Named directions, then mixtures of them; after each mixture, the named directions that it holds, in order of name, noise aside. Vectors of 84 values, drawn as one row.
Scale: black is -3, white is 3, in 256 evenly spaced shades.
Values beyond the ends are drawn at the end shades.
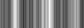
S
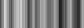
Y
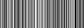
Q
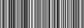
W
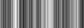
S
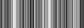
S, W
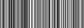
W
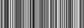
W, Y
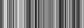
Q, Y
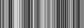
S, W, Y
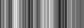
S, Y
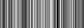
Q, S, W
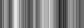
S, Y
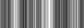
S
